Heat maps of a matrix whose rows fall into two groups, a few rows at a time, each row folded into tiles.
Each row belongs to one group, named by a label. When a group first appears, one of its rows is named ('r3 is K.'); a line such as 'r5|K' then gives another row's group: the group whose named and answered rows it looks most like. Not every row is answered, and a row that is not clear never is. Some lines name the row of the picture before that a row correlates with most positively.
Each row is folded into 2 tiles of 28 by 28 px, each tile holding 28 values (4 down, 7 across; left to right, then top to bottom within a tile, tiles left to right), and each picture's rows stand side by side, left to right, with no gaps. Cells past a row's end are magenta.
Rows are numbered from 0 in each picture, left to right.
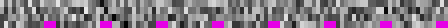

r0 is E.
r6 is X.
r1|X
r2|E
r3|E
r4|E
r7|X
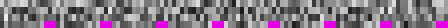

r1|X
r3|X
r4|X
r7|E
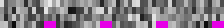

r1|X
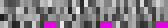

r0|E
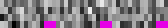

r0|E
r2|E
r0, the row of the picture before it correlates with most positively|0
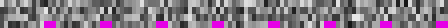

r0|X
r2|X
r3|X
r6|X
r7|E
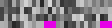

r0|X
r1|X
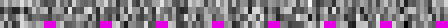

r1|E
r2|E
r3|X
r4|E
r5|X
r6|X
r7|E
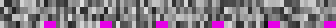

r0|X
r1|X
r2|E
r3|E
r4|E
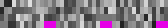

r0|X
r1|X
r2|E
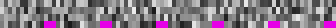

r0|E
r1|X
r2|E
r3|X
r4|X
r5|X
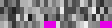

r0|X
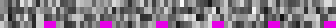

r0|X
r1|X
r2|X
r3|X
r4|E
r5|E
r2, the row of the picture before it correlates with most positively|1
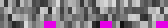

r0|X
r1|E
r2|X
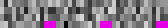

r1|X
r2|E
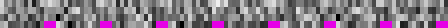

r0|E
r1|E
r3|E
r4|E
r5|E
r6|E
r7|E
